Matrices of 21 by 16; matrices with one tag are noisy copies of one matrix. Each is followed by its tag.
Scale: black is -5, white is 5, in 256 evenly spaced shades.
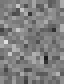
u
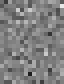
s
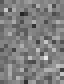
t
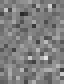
t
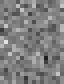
u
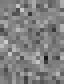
u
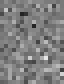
t
